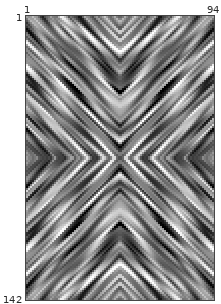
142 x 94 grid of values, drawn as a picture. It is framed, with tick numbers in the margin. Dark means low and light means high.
It mirrors both left to right and top to bottom. No overall slope runs across the table. No row or column stands out. The values follow a bell shape. There is no seam. On average the colour sits 50% of the way up the scale.
